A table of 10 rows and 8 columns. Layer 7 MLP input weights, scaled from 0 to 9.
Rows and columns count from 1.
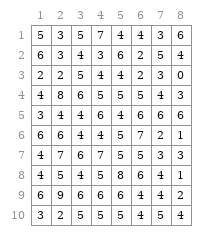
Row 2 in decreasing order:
6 6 5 4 4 3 3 2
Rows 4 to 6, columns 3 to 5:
6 5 5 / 4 6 4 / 4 4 5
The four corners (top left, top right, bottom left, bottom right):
5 6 3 4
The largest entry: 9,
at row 9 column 2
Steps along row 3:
same up down same down up down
